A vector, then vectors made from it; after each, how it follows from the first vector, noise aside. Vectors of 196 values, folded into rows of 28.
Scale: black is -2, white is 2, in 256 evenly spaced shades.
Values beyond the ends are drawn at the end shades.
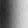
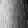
negated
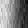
negated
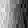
negated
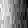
negated
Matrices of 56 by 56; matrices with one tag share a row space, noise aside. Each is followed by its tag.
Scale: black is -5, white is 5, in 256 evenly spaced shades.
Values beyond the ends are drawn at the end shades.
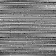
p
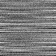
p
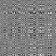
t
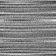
p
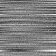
p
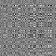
t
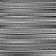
p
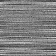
p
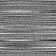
p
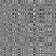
t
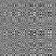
t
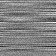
p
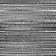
p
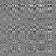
t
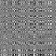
t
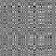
t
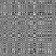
t
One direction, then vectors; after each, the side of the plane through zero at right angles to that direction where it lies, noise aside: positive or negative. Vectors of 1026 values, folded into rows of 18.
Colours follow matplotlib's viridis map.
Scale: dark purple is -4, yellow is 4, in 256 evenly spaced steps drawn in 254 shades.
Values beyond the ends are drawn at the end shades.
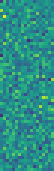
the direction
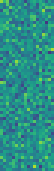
negative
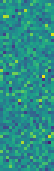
positive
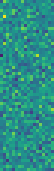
positive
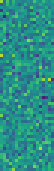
negative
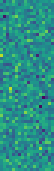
negative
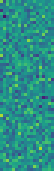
negative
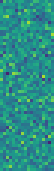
positive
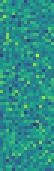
positive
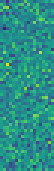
positive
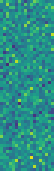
negative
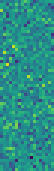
positive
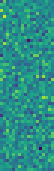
positive
